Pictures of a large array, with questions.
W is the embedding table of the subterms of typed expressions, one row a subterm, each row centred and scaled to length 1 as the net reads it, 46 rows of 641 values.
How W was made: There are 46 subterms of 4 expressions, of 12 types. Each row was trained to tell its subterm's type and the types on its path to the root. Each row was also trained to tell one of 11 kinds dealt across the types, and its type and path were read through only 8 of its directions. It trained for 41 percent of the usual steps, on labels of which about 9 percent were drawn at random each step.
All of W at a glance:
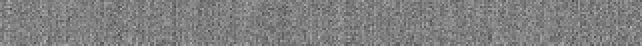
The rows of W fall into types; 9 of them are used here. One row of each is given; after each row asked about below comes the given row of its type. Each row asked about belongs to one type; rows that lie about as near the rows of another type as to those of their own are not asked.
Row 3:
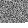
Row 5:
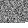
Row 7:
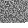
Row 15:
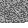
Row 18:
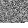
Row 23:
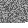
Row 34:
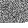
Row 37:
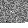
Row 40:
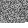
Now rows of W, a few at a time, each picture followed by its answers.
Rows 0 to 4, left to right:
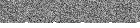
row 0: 34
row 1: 3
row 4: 18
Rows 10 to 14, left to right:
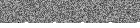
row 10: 37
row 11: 3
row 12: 34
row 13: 15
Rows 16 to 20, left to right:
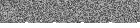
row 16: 5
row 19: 37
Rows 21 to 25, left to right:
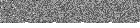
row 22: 15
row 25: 23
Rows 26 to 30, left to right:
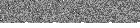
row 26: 7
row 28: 40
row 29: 37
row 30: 23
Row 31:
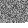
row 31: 3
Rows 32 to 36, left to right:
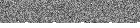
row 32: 7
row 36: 23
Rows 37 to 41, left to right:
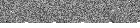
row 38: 34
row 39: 37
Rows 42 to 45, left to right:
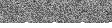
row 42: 34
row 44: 15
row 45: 15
